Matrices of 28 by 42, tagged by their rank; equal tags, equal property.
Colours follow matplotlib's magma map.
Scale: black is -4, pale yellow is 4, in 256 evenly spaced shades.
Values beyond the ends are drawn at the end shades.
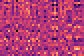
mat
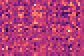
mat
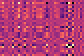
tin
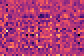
mat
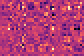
mat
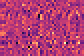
mat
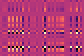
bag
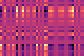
bag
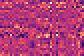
mat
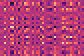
tin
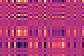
bag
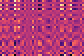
tin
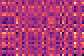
tin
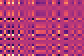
bag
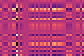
bag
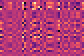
tin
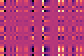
bag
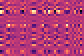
tin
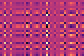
bag
